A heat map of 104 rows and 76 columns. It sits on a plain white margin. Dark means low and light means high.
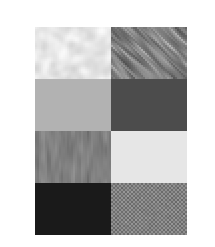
It is made of 4 by 2 panels. Panel 1,1: very high, blotchy, faint in contrast. Panel 1,2: middling, slanting down to the right. Panel 2,1: high, flat. Panel 2,2: low, flat. Panel 3,1: middling, streaked downward, faint in contrast. Panel 3,2: very high, flat. Panel 4,1: very low, flat. Panel 4,2: middling, checkered.
